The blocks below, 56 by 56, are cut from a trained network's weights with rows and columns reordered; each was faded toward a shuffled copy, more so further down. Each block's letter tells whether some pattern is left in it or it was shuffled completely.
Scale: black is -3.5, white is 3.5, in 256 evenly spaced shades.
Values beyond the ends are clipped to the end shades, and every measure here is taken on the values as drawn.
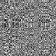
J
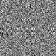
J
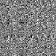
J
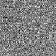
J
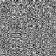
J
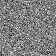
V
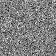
V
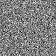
V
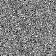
V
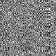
J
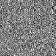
J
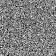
V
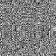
J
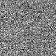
J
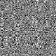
J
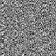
J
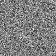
V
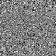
J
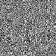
J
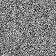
V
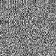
J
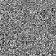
J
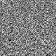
J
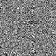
J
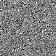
V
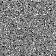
V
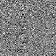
J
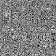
J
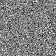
V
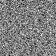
V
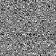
J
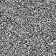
V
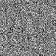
J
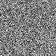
V
